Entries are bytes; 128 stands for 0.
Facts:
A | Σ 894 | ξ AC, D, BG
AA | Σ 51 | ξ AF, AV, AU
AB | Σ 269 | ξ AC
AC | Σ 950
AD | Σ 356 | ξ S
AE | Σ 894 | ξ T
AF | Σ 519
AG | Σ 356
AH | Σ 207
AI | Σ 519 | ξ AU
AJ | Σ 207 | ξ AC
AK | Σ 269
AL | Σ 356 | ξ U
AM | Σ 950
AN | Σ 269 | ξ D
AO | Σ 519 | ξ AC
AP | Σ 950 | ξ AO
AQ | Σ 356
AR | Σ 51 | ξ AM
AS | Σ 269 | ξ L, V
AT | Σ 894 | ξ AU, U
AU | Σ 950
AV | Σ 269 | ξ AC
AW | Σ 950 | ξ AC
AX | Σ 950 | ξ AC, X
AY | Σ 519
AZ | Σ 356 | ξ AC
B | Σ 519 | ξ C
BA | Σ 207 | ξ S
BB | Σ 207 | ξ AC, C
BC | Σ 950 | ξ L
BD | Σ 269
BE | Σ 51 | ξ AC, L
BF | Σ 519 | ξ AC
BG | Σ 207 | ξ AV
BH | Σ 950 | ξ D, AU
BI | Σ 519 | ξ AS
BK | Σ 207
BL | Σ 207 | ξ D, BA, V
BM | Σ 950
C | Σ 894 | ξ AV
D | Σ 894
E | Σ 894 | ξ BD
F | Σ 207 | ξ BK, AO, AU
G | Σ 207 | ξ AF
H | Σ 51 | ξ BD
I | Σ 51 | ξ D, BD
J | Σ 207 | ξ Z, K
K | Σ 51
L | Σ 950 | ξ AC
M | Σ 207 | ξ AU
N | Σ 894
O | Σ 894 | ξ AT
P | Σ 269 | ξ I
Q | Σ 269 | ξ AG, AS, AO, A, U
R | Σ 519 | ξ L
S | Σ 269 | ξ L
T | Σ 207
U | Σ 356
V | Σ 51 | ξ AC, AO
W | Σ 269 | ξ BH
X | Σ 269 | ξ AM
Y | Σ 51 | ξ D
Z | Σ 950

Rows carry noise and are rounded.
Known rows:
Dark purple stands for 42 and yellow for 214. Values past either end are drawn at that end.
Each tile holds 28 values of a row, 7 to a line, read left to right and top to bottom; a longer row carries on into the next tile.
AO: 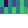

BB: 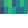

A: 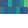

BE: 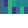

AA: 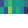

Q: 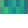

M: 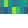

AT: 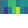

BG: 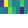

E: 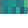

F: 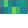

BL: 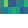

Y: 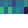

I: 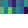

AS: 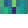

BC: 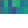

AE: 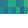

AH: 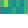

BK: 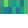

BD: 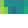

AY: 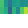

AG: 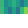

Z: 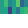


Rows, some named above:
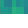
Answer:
AL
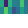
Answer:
AB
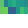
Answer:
AK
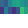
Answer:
L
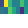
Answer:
BG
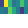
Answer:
BG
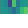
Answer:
R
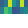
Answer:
AV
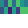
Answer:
AC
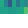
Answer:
BI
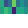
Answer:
AS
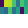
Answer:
C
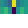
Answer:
S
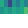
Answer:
BI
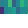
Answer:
AJ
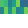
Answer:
AM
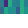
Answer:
AZ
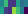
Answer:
BH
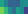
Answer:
AN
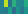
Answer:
BA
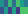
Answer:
AC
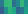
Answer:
BB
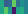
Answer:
AS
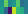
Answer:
AU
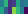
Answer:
BH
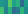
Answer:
K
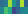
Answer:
AV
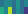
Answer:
H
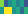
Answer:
X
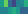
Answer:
BL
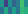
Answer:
BF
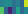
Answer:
D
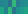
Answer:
AD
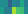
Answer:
AI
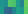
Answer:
N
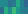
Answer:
AP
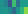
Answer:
R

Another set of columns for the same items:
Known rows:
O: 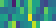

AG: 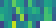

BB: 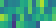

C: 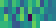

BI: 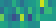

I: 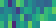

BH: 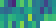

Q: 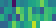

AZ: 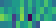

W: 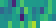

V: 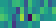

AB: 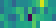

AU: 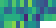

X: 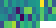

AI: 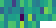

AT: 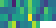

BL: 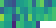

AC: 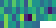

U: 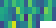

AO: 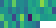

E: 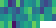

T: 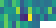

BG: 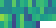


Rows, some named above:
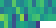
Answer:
BA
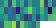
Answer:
AM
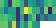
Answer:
K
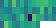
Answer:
AV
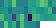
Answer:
AO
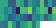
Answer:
AR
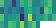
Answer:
AI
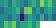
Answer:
AK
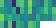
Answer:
AA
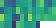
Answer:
BL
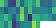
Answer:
A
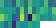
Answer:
BE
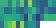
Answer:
AU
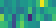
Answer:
B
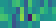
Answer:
V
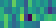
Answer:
L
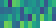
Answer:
BD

